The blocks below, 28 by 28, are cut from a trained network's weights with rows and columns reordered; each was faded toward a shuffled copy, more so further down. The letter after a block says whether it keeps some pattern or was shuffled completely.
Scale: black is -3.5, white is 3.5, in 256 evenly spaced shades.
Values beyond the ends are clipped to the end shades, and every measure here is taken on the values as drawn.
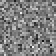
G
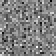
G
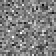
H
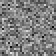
G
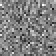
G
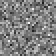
H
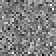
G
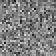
H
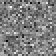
H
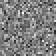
G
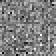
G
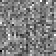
G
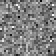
H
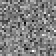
H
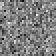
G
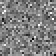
H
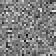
G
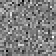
G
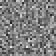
G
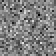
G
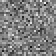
G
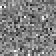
H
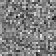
H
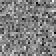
H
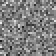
H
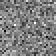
H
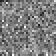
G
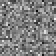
H
